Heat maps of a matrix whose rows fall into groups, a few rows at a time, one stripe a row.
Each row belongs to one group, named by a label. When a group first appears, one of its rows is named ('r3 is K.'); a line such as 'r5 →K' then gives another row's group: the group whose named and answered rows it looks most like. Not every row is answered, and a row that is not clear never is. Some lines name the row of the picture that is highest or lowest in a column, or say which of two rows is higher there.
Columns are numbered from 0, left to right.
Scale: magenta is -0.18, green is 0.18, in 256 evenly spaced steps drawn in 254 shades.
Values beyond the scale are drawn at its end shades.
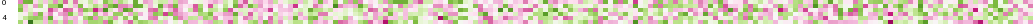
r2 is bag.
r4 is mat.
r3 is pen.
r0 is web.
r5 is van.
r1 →van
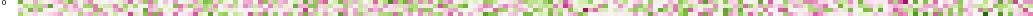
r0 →pen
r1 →mat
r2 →bag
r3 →pen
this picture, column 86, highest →1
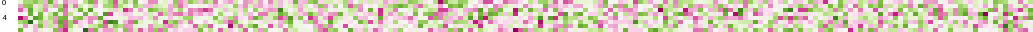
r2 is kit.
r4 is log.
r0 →mat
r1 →web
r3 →kit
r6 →van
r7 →pen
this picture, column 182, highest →1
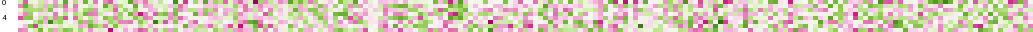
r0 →log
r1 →web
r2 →mat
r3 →log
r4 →web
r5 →van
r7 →log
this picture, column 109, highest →5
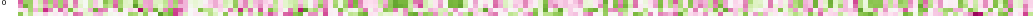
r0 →web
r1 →web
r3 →bag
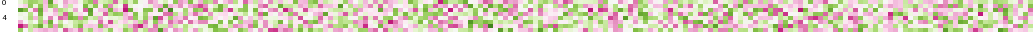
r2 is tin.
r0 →mat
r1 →kit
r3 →van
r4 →pen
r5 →kit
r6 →log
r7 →bag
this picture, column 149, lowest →2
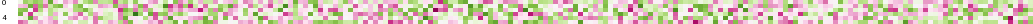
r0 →mat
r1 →kit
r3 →tin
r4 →bag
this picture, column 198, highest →1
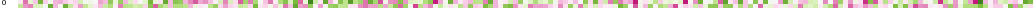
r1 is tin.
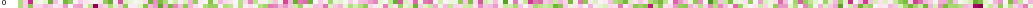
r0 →tin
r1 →bag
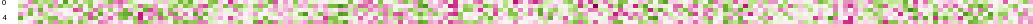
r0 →tin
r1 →tin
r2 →bag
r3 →log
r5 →tin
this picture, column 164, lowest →5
